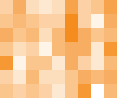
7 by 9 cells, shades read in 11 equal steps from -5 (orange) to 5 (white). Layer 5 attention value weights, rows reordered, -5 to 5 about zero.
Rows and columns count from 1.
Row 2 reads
0 -1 0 1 1 -5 1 4 -2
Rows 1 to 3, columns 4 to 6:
3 2 -3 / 1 1 -5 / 2 -1 -5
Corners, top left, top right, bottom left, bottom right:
1 -3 0 -1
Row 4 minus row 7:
0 1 1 3 -4 -2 2 -2 -3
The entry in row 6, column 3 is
-1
